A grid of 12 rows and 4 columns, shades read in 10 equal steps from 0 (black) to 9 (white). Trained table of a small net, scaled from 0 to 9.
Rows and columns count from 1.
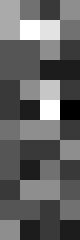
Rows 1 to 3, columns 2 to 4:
4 2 5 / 9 8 4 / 3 5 2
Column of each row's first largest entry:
1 2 3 1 3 3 2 4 3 2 4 1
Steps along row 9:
down up down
